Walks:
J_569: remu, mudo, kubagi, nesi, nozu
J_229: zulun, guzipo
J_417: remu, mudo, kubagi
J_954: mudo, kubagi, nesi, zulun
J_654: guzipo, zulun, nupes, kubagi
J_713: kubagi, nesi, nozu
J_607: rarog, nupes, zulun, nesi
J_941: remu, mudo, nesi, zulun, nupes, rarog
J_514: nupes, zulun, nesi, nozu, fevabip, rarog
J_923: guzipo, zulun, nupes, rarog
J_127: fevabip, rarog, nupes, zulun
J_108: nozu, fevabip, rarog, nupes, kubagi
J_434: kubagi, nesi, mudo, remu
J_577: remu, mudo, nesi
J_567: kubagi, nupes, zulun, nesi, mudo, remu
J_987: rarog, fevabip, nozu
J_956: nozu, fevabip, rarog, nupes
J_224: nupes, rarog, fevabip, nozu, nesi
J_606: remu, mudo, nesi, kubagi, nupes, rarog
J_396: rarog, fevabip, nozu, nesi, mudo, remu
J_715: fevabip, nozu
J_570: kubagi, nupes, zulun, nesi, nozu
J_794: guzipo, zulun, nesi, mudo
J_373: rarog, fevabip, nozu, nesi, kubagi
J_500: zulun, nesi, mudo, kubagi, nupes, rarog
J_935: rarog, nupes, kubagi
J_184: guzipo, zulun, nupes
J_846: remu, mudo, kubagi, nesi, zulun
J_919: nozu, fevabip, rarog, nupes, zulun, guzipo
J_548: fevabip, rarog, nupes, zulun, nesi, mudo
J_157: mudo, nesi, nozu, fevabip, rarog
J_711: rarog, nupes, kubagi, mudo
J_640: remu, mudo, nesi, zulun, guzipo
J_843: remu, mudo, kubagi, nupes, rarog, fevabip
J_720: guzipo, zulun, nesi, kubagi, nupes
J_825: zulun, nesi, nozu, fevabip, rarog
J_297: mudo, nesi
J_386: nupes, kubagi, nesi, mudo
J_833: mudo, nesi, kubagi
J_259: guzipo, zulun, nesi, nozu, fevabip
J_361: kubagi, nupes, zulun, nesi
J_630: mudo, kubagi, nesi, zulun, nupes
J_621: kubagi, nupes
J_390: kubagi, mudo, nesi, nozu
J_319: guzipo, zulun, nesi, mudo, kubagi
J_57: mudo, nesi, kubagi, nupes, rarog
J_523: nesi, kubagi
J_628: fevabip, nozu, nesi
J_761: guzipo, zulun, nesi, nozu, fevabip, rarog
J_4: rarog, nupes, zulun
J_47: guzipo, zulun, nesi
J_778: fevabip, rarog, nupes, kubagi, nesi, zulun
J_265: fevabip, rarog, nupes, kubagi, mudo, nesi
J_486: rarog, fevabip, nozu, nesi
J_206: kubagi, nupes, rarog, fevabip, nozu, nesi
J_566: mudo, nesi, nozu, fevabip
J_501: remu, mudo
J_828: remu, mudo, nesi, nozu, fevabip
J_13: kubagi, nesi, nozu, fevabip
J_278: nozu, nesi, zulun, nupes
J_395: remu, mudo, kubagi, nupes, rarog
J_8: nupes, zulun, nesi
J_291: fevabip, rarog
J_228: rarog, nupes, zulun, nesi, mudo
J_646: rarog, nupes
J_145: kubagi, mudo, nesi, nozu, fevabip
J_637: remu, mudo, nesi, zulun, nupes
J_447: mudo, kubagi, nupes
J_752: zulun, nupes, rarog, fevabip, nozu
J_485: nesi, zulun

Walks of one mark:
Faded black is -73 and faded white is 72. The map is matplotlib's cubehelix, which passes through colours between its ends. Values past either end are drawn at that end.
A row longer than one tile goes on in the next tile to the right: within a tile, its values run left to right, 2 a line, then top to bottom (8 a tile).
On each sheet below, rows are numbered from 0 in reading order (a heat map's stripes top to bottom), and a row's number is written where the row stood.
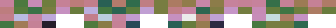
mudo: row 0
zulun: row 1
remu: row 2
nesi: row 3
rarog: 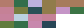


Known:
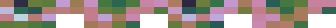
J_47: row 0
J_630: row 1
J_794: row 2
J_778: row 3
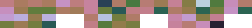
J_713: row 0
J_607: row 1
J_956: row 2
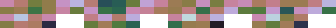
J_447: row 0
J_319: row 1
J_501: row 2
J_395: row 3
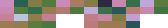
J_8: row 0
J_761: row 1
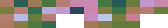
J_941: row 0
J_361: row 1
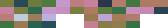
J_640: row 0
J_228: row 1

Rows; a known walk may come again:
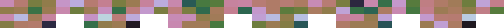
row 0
J_447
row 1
J_417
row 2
J_778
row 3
J_713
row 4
J_761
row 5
J_145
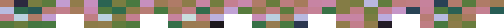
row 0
J_47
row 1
J_8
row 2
J_501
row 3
J_577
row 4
J_396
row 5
J_607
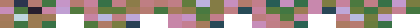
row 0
J_923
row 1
J_297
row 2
J_224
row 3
J_514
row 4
J_278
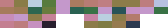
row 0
J_956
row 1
J_395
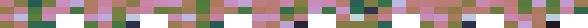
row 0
J_567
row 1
J_569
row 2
J_386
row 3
J_108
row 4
J_184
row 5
J_390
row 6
J_566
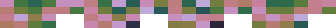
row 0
J_630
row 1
J_752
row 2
J_291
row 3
J_954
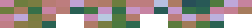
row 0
J_57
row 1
J_606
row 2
J_319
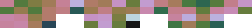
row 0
J_265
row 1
J_828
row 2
J_846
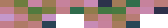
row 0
J_373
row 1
J_548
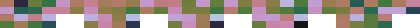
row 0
J_794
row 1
J_13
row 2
J_628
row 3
J_715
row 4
J_941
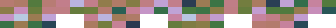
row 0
J_434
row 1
J_711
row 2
J_485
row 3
J_825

